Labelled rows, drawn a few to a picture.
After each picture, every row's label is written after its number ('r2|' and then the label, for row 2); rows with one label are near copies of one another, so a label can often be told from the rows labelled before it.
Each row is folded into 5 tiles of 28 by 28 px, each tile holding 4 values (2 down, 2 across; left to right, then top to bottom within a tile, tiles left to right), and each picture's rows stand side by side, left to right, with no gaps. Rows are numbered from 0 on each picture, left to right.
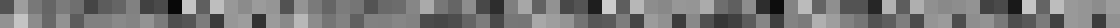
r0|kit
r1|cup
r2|kit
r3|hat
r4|cup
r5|hat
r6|cup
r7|cup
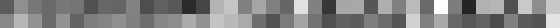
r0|kit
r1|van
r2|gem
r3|gem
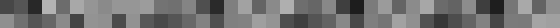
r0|cup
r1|hat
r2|hat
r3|hat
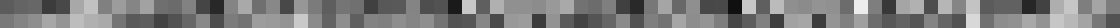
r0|van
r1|hat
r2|kit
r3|cup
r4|hat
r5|cup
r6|gem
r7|van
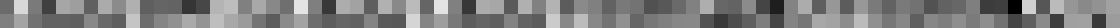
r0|gem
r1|van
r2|gem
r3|gem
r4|kit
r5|hat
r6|kit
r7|cup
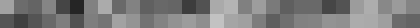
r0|hat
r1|van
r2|van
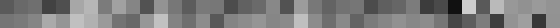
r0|van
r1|kit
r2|kit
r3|cup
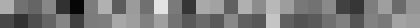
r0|hat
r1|gem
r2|hat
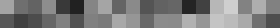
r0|hat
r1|van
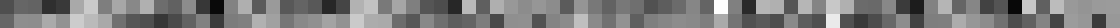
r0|van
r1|hat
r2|van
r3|cup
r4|kit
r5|gem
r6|hat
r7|cup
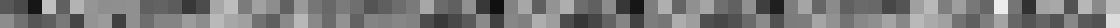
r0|cup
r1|van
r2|kit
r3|hat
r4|hat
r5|hat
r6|van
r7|gem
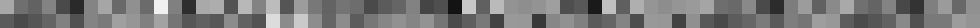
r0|hat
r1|gem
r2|kit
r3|cup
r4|cup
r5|hat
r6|hat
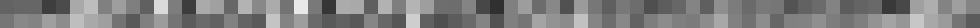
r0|van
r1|gem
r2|gem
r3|hat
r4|kit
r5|kit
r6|van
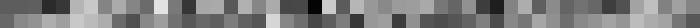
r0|van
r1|gem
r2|cup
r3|hat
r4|van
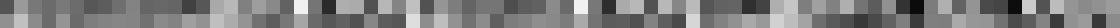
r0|kit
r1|van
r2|gem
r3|kit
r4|gem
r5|van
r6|hat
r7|cup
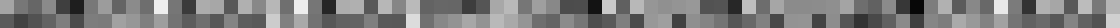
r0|hat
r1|gem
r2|gem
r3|van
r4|cup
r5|cup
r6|hat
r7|gem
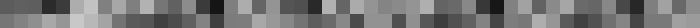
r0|van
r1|hat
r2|cup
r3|hat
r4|hat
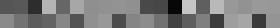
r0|cup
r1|cup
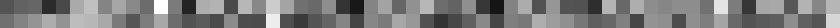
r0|van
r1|gem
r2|hat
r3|hat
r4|cup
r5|gem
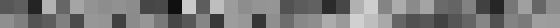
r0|cup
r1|cup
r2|van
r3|hat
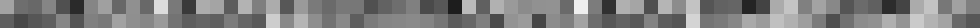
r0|hat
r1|gem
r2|kit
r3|cup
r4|gem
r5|van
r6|van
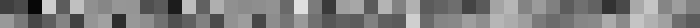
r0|cup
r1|cup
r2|gem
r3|van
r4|van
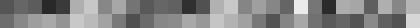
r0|van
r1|van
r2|gem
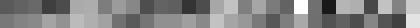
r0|van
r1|van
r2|gem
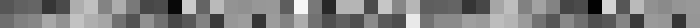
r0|van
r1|cup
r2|gem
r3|van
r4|cup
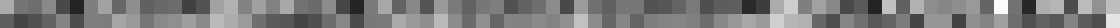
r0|hat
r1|van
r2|hat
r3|kit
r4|kit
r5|van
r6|cup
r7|gem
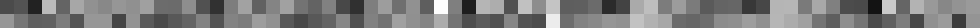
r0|cup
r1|hat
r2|hat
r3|gem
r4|van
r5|van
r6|cup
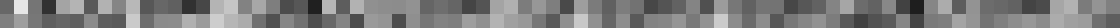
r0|gem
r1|van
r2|cup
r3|van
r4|kit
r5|kit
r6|hat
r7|van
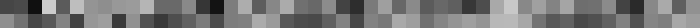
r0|cup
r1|hat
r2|hat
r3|van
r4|hat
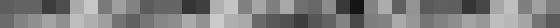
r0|van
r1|van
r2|hat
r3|van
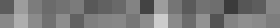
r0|kit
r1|kit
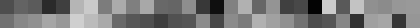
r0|van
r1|hat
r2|cup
